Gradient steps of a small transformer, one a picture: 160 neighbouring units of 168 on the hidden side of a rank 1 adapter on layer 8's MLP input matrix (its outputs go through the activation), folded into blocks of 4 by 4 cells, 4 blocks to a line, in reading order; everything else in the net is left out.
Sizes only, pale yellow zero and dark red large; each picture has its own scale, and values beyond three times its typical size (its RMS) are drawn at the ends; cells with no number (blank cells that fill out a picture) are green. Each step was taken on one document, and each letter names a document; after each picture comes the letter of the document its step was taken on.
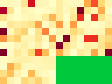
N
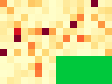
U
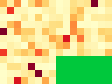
U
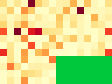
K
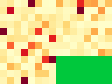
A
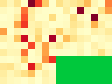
K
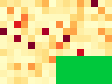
U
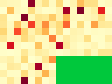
A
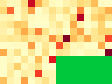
N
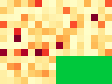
U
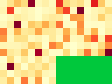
N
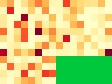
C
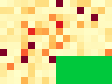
K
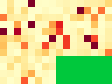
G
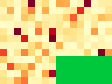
C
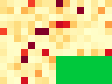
K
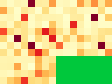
U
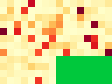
G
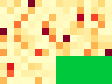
N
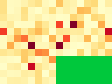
U
